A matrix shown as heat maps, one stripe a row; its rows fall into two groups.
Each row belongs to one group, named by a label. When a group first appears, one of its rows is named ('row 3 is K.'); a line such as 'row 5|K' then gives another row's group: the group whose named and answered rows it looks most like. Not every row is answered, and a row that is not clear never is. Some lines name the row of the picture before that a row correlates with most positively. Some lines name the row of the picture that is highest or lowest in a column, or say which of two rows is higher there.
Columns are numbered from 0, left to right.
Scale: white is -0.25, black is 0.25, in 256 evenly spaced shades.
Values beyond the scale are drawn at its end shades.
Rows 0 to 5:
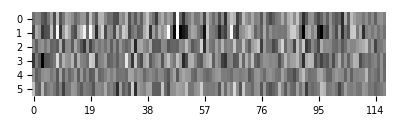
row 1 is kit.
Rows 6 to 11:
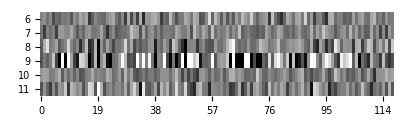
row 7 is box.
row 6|kit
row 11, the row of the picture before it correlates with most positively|3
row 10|kit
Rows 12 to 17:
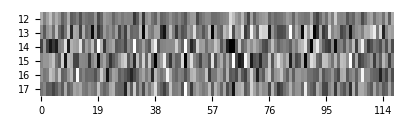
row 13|kit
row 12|kit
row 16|box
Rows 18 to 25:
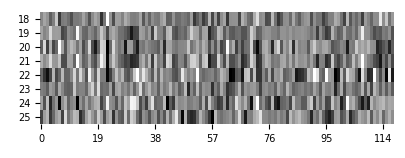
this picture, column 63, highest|22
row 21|box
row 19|box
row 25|kit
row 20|box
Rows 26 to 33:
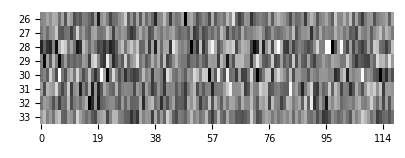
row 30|box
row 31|kit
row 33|box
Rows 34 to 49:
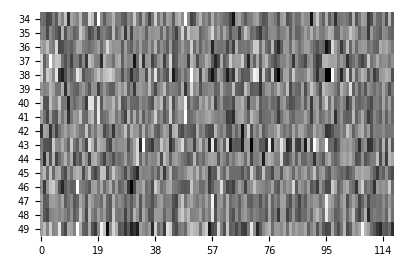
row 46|box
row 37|kit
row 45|box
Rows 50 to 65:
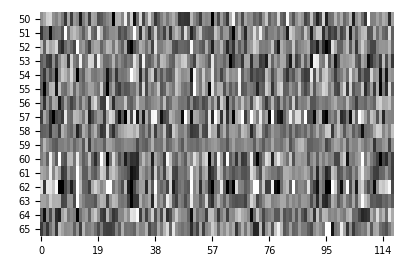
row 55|box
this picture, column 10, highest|62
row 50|kit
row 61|box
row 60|box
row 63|box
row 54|box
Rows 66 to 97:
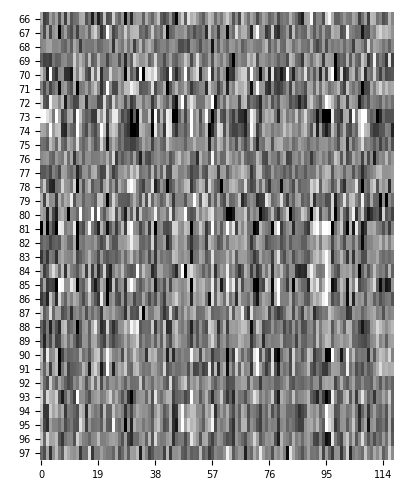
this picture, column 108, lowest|73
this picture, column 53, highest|70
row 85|box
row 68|kit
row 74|box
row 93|box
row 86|box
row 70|kit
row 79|box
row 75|box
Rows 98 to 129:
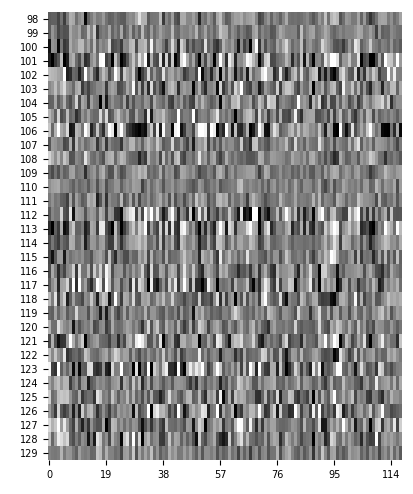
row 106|box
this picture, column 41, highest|106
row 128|kit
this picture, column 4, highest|121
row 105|kit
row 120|kit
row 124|kit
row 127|kit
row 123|kit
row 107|kit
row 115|box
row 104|kit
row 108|box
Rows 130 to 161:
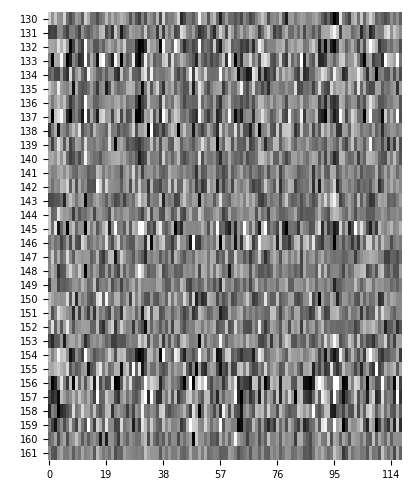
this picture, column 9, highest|150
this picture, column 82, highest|157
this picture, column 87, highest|156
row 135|kit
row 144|kit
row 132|box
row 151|kit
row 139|box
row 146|kit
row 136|box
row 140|box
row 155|kit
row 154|box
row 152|box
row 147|box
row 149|kit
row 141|kit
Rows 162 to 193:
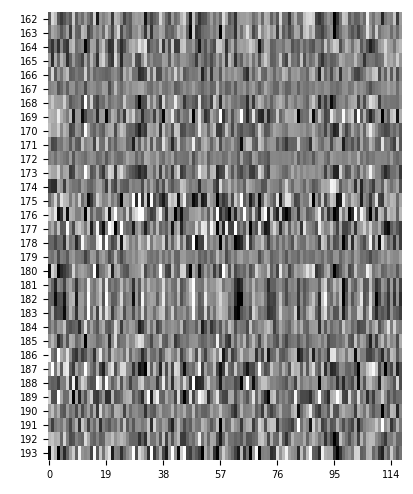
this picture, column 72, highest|177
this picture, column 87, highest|191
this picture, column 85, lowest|177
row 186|kit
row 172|kit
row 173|box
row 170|box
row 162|kit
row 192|box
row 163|kit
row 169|kit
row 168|box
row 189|kit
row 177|box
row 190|kit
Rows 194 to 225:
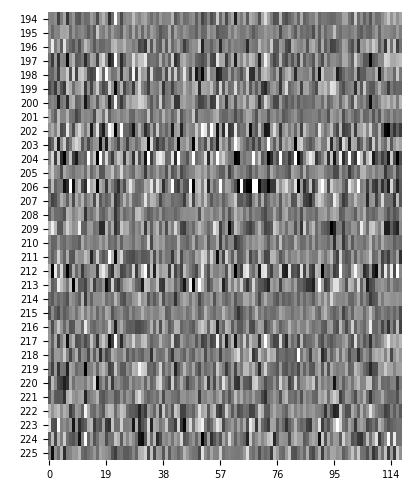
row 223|kit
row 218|kit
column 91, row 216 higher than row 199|Yes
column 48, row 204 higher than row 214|No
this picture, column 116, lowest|212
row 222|box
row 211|box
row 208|box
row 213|kit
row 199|box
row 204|kit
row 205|box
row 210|kit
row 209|box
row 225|box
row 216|box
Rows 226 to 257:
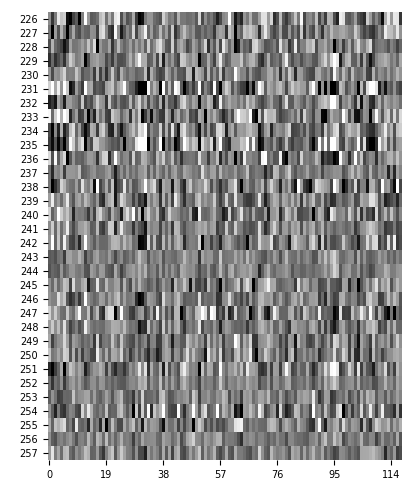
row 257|box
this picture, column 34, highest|233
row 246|box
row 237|box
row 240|kit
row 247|box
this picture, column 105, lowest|235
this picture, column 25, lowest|231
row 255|kit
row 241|box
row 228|kit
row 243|box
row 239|box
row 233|kit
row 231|box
